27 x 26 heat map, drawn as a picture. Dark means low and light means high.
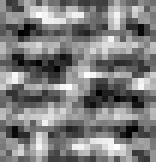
There is no seam. A half turn leaves it unchanged. No single row or column stands out from its neighbours. Horizontal stripes repeat 5 times down the table. There is no overall slope.
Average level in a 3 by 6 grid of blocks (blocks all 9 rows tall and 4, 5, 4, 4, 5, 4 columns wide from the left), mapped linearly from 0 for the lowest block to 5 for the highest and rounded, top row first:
2 4 4 2 5 3 | 2 0 2 2 0 2 | 3 5 2 4 4 2
